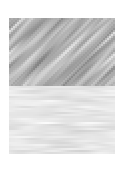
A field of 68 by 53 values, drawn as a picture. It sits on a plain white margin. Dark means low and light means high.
It is made of 2 by 1 panels. Panel 1,1: high, slanting up to the right. Panel 2,1: very high, streaked across, faint in contrast.
